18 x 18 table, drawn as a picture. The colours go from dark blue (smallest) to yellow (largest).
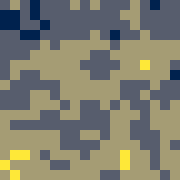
The bottom left is the ninth with the highest average. On average the colour sits 50% of the way up the scale. The ninth with the lowest average is the top left. The bottom part is higher, past a seam about 20% of the way down. Neither half mirrors the other.
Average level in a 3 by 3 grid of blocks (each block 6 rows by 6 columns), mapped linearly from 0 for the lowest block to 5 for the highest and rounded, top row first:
0 2 3
3 4 3
5 3 4
